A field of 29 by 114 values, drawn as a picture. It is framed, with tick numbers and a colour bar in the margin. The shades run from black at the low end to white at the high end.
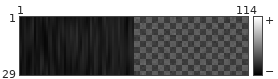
The table splits into one row of 2 panels. Panel 1,1: very low, streaked downward, faint in contrast. Panel 1,2: low, checkered.
